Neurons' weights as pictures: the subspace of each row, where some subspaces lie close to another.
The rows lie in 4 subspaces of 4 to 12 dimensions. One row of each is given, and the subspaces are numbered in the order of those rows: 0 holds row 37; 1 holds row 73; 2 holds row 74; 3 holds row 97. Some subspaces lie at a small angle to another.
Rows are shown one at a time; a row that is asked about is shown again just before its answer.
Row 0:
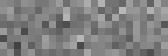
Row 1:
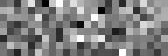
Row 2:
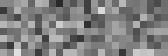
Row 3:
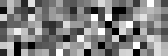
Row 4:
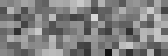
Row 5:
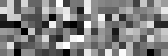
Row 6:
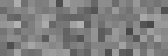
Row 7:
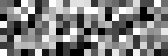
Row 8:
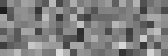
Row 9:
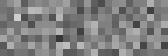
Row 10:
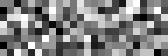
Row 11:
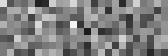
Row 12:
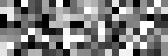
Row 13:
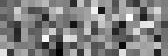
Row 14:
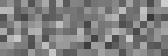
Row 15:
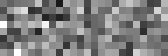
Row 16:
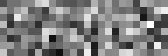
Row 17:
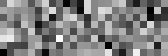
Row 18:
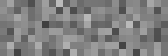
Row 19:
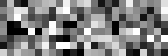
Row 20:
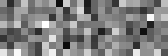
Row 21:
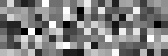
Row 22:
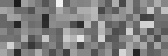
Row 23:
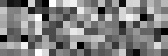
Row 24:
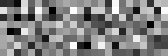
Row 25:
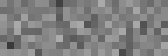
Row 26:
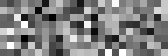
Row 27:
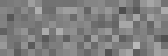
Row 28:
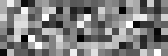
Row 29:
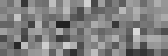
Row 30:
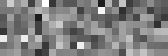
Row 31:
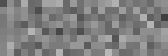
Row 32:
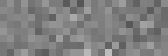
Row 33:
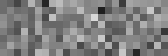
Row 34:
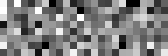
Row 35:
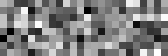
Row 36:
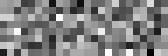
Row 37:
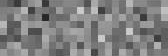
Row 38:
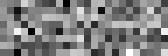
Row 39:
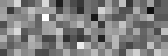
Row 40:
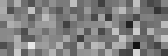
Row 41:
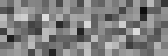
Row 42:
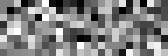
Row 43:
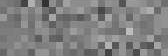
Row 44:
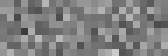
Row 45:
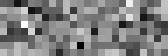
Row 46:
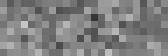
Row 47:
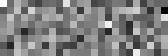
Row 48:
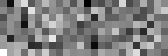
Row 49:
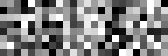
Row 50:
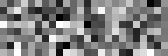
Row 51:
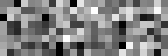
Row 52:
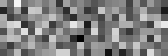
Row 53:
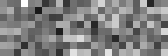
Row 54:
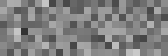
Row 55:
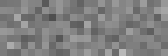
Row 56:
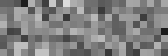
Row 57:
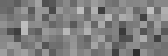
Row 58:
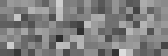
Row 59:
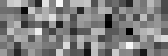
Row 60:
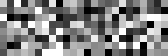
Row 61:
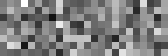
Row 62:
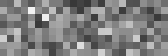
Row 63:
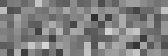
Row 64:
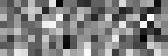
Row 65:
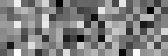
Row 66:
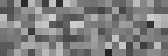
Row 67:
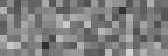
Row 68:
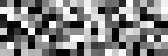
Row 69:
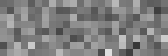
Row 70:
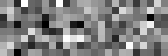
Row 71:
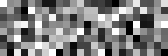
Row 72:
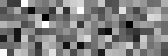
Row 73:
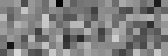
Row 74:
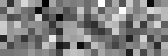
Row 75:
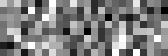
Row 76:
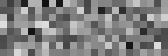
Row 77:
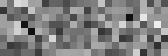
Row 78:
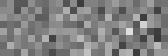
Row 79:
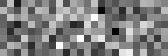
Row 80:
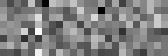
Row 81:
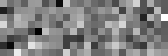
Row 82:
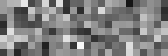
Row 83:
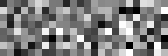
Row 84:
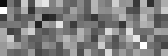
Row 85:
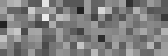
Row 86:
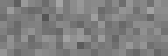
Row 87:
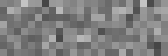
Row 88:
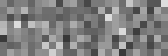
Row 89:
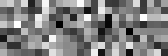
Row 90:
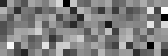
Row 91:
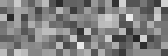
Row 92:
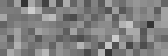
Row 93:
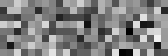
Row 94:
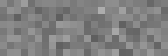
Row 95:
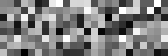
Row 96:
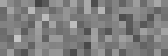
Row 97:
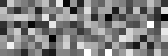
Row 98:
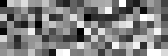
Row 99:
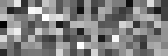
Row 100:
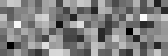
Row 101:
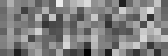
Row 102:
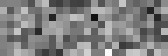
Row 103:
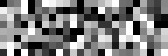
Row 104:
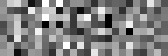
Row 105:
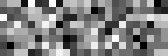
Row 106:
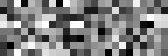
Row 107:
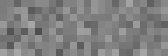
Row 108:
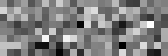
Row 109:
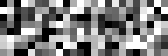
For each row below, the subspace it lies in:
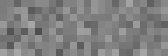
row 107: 2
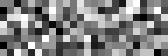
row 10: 3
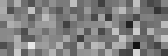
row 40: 3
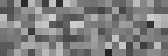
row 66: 0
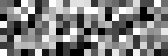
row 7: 3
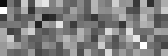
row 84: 3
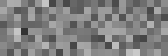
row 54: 3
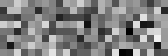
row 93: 0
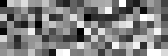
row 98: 3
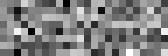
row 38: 2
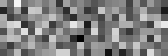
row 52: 2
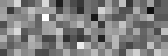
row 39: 0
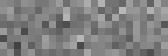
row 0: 2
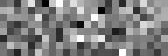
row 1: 2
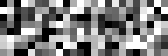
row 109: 3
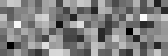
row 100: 1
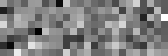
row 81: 3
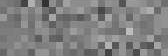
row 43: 1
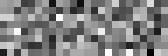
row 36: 3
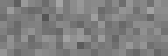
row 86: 0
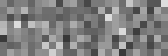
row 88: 3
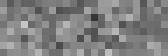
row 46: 2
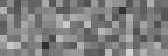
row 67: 2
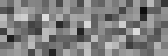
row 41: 3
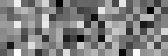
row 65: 0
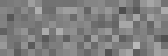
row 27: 3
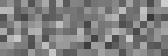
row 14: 3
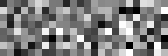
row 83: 3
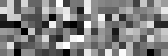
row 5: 2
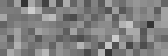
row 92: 1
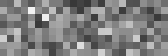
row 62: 1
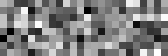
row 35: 1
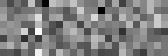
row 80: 2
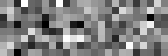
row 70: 0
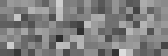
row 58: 2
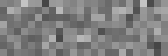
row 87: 2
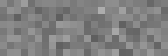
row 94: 2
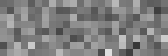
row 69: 3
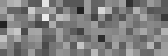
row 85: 0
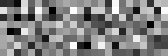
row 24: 3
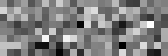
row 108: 3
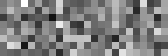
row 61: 2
